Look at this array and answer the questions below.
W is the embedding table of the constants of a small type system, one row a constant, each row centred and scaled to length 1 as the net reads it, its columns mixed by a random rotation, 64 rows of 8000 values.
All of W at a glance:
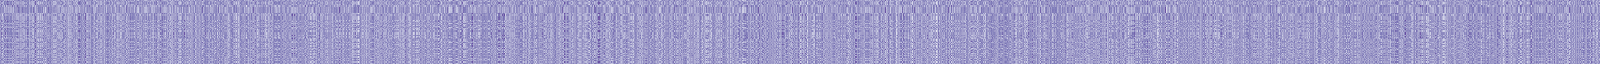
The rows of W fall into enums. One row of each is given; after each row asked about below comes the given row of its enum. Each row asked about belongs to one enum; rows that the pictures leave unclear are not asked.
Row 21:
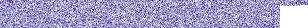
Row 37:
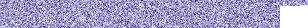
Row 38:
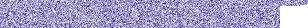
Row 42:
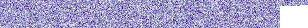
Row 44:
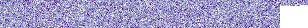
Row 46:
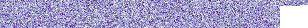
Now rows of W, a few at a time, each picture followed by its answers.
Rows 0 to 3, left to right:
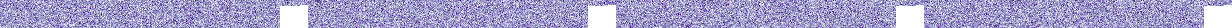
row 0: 42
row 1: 21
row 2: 46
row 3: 46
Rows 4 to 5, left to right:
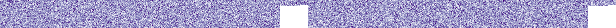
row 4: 21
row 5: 37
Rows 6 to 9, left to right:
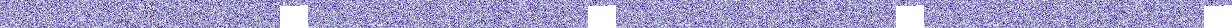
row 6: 37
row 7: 42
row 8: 42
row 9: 42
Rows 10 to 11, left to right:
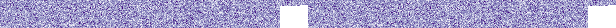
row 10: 42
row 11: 42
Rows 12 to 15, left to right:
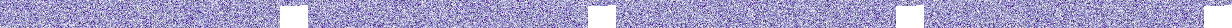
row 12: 42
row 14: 38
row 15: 38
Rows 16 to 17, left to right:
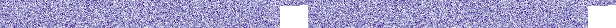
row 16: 46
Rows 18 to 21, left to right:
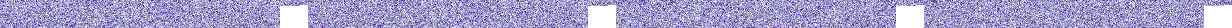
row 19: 46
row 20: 44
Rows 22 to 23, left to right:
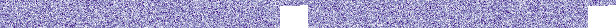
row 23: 42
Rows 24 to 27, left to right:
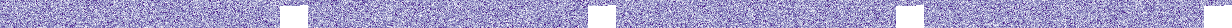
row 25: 44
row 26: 38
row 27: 42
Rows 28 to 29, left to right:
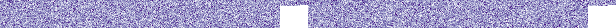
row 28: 21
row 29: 44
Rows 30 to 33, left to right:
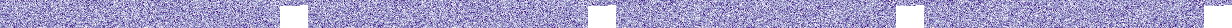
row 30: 46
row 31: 46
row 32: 44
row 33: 44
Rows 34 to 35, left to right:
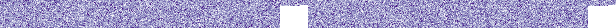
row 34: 44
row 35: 38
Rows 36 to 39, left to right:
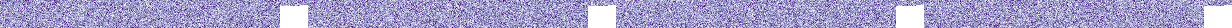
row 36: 44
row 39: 46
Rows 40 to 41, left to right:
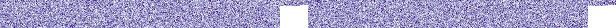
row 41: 21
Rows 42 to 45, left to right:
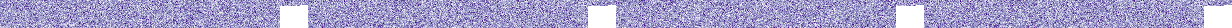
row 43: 46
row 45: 46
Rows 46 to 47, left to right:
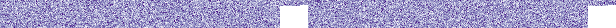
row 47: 21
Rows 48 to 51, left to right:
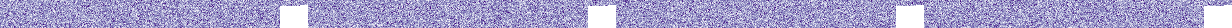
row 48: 38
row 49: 42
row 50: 21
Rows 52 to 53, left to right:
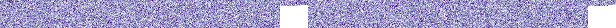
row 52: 21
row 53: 38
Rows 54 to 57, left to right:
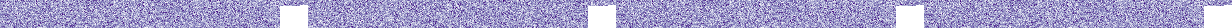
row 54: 46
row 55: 37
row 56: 46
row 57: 46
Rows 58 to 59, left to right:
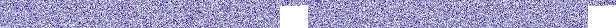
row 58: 42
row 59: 21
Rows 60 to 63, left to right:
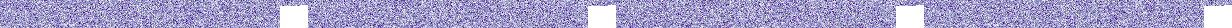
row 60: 42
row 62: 46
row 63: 42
